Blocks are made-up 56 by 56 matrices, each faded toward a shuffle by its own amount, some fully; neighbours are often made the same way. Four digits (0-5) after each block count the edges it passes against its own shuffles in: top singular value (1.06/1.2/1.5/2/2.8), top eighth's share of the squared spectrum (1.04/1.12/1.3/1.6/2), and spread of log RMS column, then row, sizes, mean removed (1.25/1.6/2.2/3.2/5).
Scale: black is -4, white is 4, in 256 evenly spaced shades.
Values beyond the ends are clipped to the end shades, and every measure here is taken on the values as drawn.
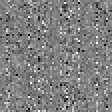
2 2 3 0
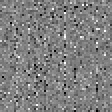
2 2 2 0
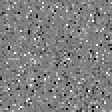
0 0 0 0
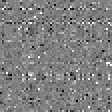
4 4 1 2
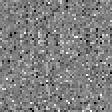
3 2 1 1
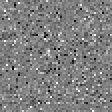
3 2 1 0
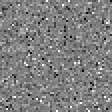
0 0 0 0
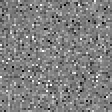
0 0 0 0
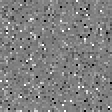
1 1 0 0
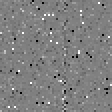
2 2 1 0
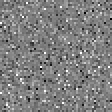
0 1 0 0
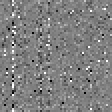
3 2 2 0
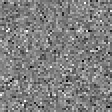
2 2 0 1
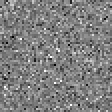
2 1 0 0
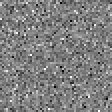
1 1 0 0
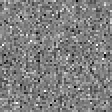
1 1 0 0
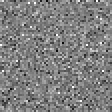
2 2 0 1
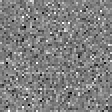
0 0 0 0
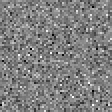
1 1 0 0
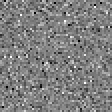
0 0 0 0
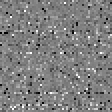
2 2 1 2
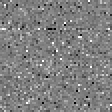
2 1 0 1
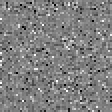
1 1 0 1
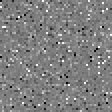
0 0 0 0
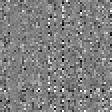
2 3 3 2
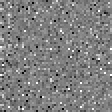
1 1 0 0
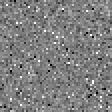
0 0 1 0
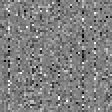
2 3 3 0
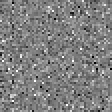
1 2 1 0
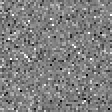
2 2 0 0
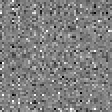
3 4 2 2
